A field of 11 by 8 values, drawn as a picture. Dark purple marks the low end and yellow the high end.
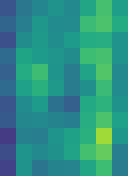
Calmest part: top middle. Stripes: upright, repeating 2 times. Slope: up to the right. Average level on the scale: 50%. Ninth with the lowest average: bottom left.
